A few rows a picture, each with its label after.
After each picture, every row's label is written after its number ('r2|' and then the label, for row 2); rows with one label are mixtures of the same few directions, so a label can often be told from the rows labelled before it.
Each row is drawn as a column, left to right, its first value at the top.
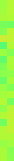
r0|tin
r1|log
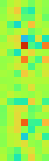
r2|log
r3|log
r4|log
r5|tin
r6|log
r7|tin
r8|tin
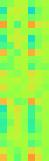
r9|log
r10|tin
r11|log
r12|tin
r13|log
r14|log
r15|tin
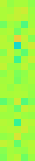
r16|log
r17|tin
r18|tin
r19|log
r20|tin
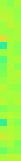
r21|tin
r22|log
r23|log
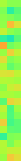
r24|tin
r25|log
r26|log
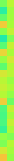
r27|log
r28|tin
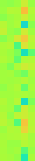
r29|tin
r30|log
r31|tin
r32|log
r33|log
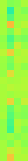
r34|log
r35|log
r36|tin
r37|log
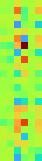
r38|tin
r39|tin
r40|log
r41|tin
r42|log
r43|log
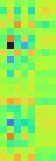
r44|log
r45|tin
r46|log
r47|tin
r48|log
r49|log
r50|log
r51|log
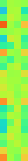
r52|log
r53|tin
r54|log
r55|log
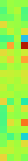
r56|log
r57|tin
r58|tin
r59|tin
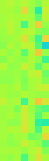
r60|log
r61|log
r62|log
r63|log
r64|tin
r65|log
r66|tin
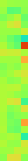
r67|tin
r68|log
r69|log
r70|tin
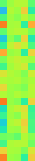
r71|log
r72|tin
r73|tin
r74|log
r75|log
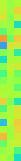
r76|tin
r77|tin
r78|log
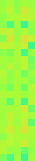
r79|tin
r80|log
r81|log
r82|log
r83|tin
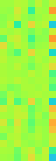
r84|tin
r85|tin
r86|log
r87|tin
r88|log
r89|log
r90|log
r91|log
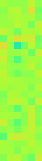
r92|tin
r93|tin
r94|tin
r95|tin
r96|log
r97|log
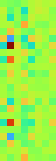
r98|tin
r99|tin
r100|tin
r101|log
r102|tin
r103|log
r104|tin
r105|tin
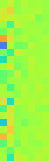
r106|tin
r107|log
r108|log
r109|tin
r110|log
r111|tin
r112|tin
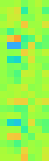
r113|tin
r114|tin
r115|tin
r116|log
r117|tin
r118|tin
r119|log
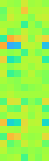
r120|tin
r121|tin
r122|tin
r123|log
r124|tin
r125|log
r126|tin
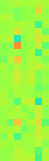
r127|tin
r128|tin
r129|tin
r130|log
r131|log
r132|log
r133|tin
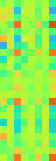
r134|tin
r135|log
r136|log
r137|tin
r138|log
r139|log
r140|log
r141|log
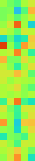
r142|tin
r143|log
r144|log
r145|tin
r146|log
